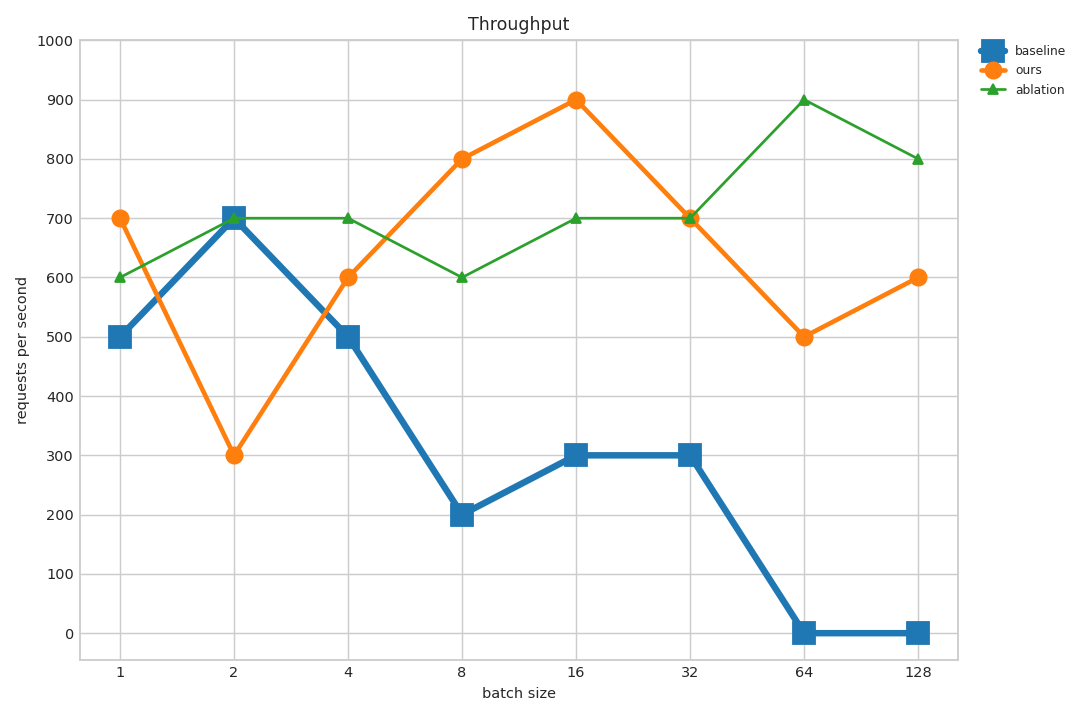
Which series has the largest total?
ablation
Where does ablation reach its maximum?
64
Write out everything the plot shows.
Title: Throughput
x-axis: batch size, ticks 1 2 4 8 16 32 64 128
y-axis: requests per second, ticks 0 100 200 300 400 500 600 700 800 900 1000
Legend: baseline, ours, ablation
Values:
baseline: 500 700 500 200 300 300 0 0
ours: 700 300 600 800 900 700 500 600
ablation: 600 700 700 600 700 700 900 800
